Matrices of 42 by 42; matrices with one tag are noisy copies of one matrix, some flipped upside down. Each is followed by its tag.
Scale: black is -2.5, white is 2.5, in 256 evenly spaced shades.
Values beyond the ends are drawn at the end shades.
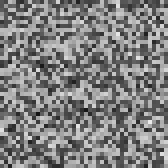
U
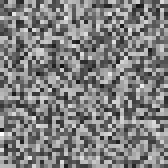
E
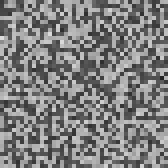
E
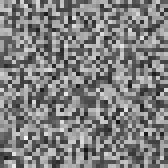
E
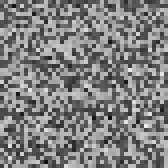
U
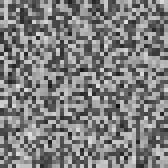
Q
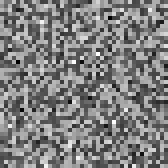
E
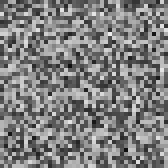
U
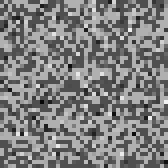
U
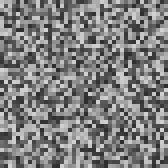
E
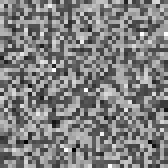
E
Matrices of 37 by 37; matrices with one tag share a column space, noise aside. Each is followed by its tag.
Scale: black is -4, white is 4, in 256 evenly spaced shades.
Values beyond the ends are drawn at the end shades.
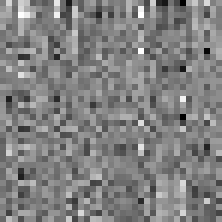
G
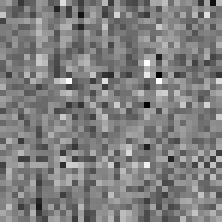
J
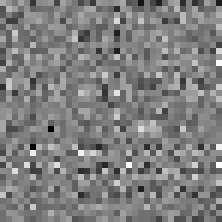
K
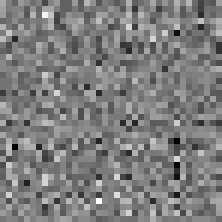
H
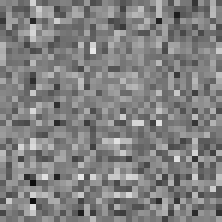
H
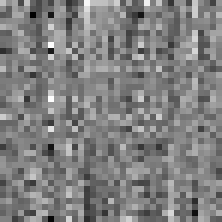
G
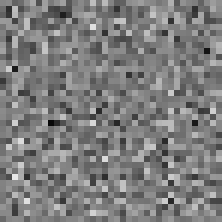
H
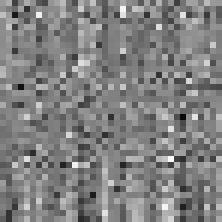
J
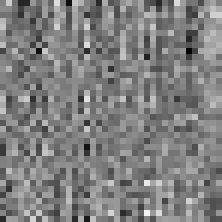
G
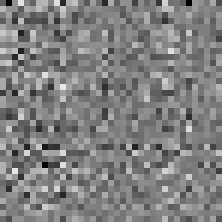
K
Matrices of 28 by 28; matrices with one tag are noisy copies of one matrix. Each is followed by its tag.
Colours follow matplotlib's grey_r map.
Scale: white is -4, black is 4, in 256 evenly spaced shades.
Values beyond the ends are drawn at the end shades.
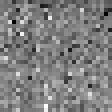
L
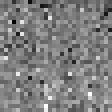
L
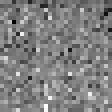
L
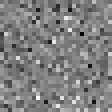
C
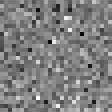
C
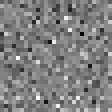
C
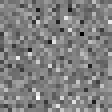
C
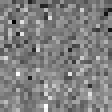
L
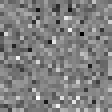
C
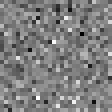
C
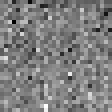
L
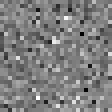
C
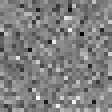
C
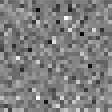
C
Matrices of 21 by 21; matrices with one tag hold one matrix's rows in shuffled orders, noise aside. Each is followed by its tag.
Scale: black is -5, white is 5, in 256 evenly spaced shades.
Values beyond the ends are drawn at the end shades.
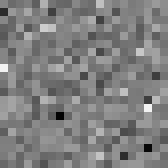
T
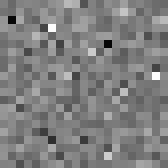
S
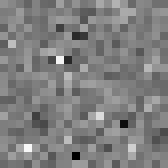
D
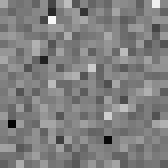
S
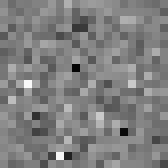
D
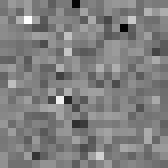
D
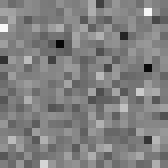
T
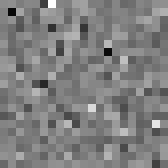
S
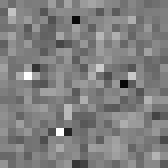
D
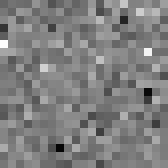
T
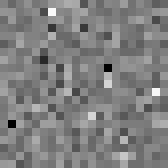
S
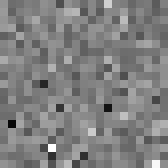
S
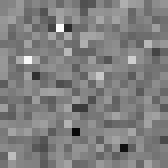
D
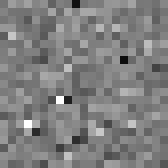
D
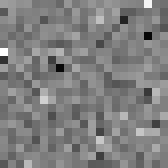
T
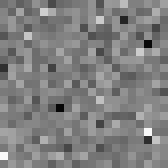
T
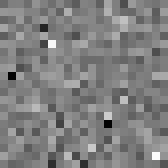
S
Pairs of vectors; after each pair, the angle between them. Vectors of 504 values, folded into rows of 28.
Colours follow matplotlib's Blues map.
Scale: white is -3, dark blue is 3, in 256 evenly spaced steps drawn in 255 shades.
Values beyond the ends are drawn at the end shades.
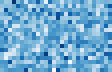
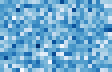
partly opposed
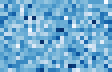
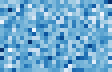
partly opposed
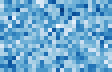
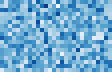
orthogonal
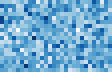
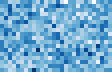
orthogonal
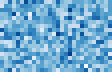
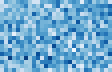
orthogonal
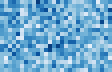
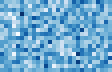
partly opposed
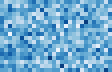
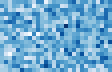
partly opposed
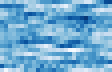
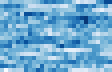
nearly parallel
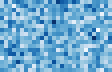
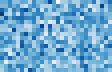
partly opposed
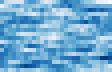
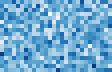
orthogonal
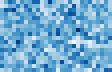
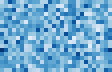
partly aligned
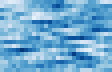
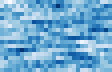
nearly parallel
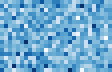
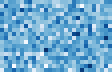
nearly opposite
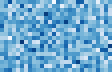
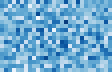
partly aligned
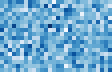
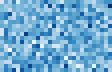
partly opposed
